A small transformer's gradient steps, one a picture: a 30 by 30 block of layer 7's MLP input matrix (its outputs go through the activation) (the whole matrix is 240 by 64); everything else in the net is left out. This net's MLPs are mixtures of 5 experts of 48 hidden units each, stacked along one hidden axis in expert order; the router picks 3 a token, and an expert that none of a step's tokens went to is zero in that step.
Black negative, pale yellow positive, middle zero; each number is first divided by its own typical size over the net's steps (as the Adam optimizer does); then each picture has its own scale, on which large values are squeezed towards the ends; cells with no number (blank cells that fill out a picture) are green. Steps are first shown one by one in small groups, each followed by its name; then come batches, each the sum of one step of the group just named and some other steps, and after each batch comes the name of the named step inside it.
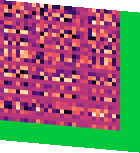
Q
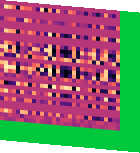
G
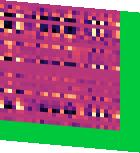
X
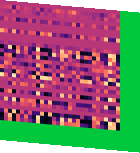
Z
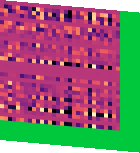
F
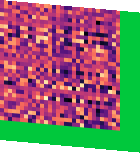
G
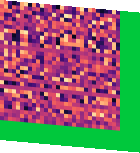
Q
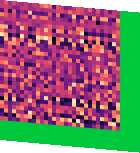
Z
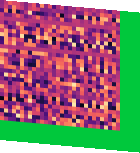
Q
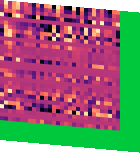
X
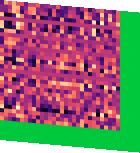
X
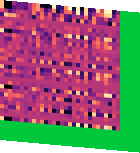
F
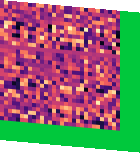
Q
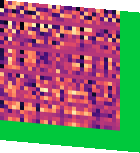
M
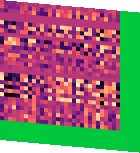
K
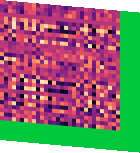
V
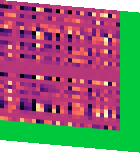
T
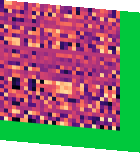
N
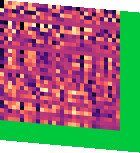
M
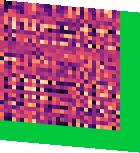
V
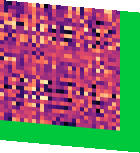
V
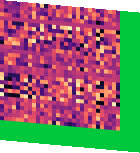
K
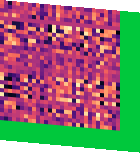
K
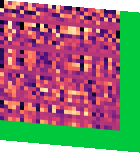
M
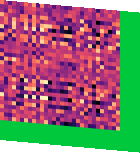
V
